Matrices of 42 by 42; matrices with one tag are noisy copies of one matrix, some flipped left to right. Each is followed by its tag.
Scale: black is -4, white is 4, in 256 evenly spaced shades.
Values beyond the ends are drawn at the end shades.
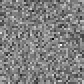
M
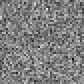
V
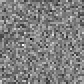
M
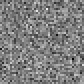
V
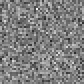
V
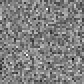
V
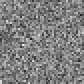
M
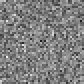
M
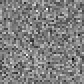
V
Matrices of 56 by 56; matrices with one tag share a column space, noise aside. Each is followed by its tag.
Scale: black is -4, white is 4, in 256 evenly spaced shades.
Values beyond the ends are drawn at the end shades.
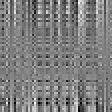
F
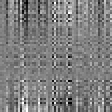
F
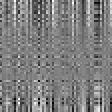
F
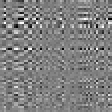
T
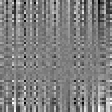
F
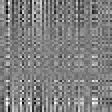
F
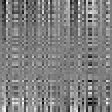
F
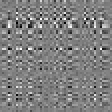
T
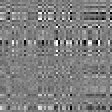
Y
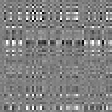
Y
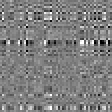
Y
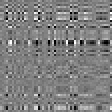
Y
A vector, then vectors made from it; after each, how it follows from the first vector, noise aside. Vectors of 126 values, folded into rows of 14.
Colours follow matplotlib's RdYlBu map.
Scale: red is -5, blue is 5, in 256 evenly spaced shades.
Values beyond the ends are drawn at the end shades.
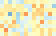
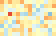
negated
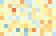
wrapped around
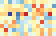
scaled up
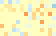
partly zeroed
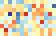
scaled up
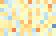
wrapped around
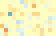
partly zeroed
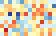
scaled up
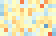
wrapped around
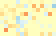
partly zeroed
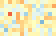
negated
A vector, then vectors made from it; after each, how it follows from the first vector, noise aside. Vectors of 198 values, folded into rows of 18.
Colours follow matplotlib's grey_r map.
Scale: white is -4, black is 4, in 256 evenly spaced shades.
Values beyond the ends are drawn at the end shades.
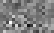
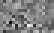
negated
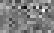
reversed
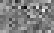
reversed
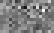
reversed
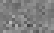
shrunk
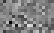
negated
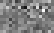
reversed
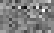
reversed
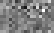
reversed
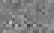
shrunk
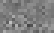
shrunk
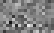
negated
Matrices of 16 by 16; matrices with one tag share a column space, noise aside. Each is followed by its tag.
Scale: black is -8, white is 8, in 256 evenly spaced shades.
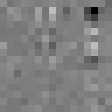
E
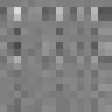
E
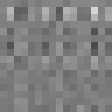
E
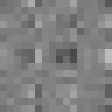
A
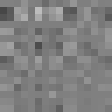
E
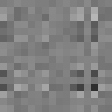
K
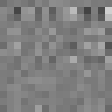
E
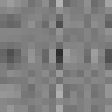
A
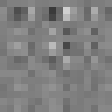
E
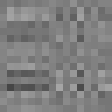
K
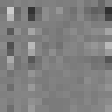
E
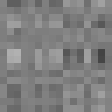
A
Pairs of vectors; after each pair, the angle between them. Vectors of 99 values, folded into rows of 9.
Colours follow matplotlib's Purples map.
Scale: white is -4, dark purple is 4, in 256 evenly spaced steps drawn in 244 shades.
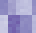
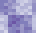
nearly parallel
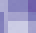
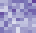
partly aligned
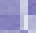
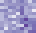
partly opposed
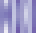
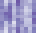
nearly parallel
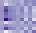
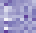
nearly opposite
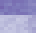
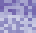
partly aligned
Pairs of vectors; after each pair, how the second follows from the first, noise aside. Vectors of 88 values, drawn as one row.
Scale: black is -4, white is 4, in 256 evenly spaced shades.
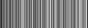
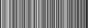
reversed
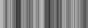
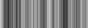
wrapped around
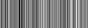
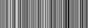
reversed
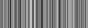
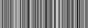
reversed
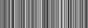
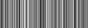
reversed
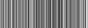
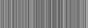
shrunk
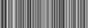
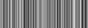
reversed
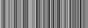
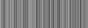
shrunk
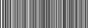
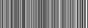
reversed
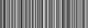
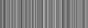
shrunk
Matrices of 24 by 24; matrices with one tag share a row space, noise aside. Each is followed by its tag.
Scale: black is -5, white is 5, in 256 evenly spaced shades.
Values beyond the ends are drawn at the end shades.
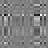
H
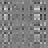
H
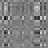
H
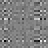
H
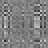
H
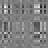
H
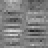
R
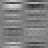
R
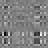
H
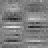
R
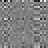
H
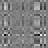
H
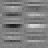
R
